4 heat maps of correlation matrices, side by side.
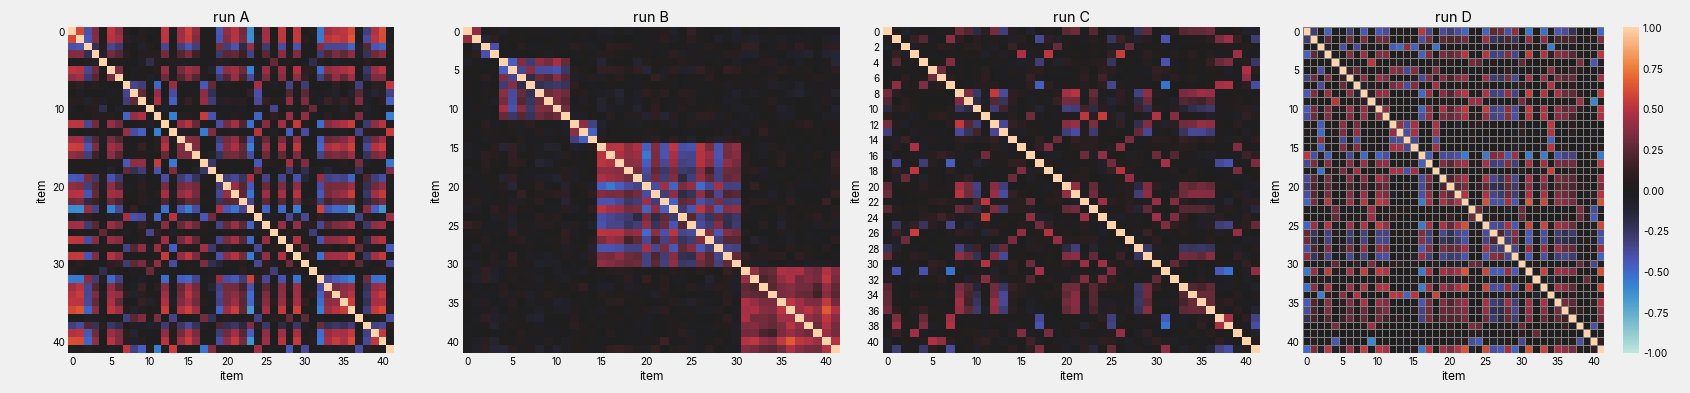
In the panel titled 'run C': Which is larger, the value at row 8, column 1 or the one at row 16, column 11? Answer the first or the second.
the second
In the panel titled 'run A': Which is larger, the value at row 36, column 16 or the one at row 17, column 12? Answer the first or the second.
the first
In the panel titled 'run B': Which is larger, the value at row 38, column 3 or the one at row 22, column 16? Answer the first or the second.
the first
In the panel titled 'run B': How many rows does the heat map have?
42
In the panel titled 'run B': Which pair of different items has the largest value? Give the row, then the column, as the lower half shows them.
40, 36
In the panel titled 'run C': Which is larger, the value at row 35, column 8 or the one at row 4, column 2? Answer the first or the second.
the first
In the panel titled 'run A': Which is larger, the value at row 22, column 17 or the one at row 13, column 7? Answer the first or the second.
the second
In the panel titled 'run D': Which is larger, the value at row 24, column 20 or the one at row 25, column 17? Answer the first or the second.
the second
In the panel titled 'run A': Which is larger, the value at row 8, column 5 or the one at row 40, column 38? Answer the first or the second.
the first
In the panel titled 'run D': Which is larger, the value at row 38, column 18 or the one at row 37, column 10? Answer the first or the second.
the second
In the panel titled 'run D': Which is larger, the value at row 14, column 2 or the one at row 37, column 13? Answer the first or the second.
the first
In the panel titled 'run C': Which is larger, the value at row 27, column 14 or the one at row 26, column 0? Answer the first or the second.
the first
